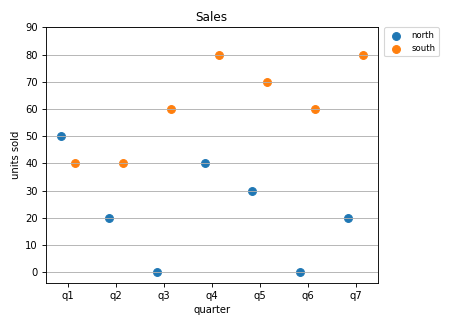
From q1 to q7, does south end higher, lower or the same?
higher
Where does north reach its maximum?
q1
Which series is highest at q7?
south
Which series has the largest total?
south
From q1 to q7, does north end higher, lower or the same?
lower
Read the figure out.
Title: Sales
x-axis: quarter, ticks q1 q2 q3 q4 q5 q6 q7
y-axis: units sold, ticks 0 10 20 30 40 50 60 70 80 90
Legend: north, south
Values:
north: 50 20 0 40 30 0 20
south: 40 40 60 80 70 60 80
